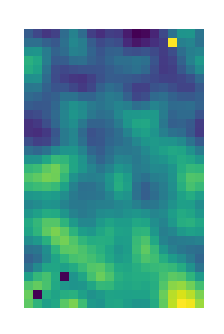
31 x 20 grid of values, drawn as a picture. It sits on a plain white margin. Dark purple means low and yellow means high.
Histogram: bell-shaped. Odd rows or columns: none. Lone odd cells: 3, 1 higher and 2 lower than their neighbours. Roughest part: bottom left. Slope: up to the bottom.
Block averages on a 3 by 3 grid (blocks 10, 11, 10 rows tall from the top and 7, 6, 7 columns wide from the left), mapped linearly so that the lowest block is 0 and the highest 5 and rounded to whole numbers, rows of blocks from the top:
1 0 0 | 3 2 3 | 5 5 5
